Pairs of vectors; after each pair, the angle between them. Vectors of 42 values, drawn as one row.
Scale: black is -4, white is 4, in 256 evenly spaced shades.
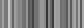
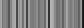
partly opposed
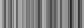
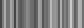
nearly opposite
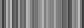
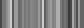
partly aligned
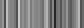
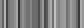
nearly opposite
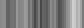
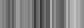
nearly parallel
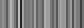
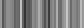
partly opposed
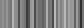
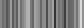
nearly opposite
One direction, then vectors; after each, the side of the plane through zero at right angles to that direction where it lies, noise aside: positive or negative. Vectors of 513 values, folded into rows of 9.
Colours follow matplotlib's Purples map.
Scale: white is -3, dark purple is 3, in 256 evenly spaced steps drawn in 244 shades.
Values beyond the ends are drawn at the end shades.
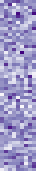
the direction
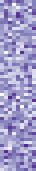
positive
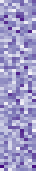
positive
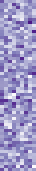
negative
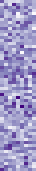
negative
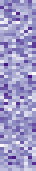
positive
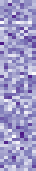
positive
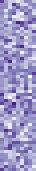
negative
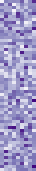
positive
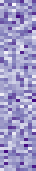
positive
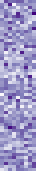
positive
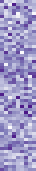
negative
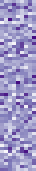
negative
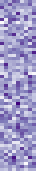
positive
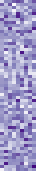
positive
